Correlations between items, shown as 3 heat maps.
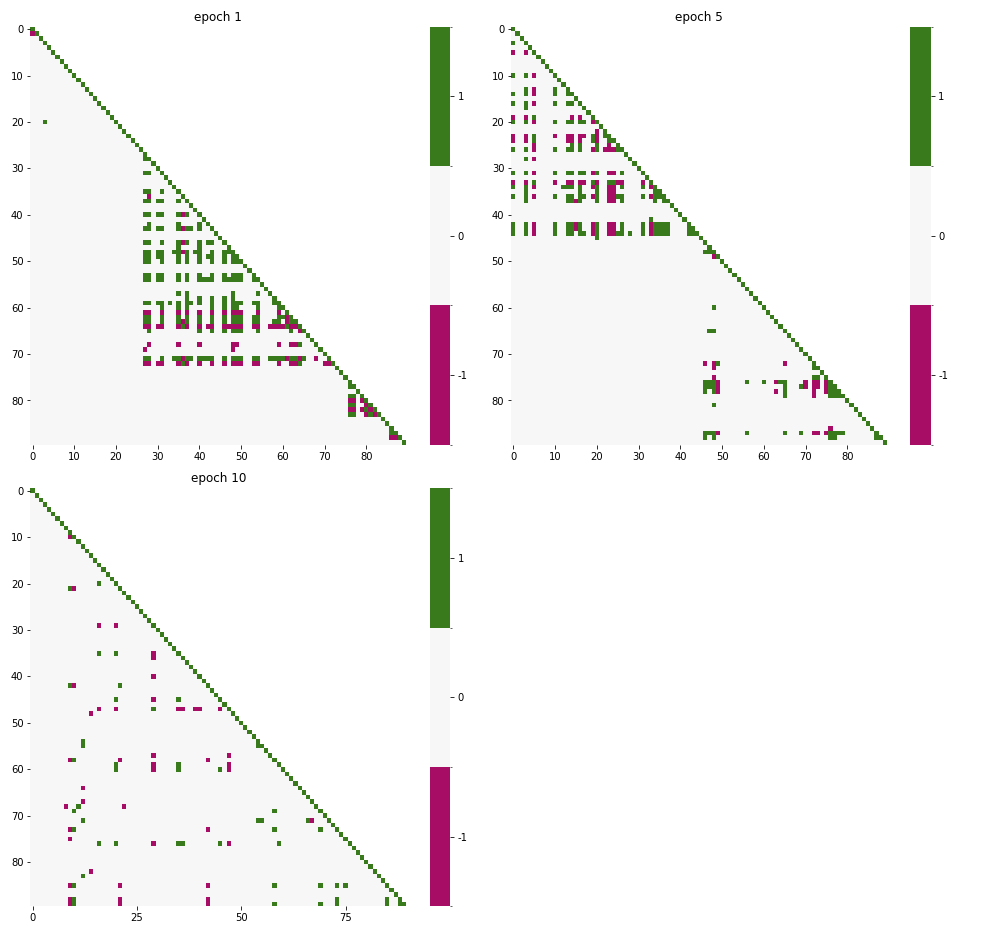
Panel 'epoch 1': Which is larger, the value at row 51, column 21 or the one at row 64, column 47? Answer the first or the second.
the first
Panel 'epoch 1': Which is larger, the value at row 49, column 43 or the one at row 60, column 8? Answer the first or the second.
the first
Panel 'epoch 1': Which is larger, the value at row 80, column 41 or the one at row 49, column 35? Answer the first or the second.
the second
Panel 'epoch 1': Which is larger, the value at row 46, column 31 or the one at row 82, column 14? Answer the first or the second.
the first
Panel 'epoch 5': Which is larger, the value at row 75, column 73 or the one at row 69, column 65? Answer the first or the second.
the first
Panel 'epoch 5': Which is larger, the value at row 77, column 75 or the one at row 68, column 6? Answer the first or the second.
the second
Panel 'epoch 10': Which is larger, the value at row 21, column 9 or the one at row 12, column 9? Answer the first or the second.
the first
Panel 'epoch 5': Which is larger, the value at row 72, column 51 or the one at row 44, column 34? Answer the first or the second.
the second
